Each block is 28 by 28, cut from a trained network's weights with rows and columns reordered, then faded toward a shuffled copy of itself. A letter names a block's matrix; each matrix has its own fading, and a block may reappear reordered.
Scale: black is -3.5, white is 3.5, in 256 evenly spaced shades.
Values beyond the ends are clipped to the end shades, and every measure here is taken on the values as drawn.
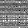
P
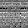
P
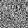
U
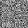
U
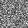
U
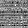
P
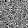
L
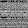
P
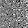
L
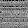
P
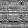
P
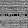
P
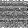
P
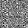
L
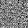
U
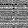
P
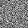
U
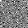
L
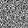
U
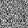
U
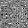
L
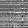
P
